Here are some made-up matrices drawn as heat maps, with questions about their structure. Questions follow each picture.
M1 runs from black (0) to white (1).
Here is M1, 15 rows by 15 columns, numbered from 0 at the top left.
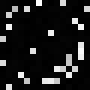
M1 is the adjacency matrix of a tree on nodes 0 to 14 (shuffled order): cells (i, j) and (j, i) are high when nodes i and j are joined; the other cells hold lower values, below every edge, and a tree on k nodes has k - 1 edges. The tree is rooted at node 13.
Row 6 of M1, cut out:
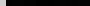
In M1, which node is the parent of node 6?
0
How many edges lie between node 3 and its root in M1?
4
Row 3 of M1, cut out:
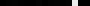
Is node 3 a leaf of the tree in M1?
yes
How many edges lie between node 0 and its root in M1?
4
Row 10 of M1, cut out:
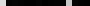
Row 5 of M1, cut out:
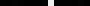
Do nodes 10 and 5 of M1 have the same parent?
no
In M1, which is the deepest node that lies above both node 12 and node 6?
11
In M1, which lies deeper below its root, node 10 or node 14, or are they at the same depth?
the same depth
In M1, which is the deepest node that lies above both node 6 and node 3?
11
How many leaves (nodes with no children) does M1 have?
6
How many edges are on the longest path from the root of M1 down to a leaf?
5
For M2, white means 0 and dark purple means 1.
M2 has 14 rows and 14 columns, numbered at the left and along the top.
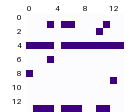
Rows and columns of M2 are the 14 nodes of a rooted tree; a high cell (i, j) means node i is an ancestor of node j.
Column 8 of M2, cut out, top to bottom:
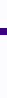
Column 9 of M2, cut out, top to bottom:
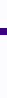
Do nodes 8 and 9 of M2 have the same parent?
yes
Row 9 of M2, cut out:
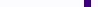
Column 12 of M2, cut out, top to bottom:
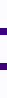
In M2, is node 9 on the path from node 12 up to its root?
yes
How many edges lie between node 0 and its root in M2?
2
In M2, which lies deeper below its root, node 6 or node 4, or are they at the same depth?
node 6
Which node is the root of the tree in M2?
4
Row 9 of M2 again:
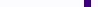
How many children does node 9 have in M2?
1
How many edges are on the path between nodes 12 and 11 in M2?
5
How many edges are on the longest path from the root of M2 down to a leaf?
4
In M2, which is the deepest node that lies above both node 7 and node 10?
13
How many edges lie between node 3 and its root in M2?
4
